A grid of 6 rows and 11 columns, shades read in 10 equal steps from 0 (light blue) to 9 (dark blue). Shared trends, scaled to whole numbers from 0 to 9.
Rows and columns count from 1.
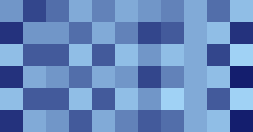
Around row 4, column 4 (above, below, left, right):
1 1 3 2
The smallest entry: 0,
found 3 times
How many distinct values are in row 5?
5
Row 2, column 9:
2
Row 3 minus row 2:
-7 3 3 -4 4 -3 -4 -5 0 6 -8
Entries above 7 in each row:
0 2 0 2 0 2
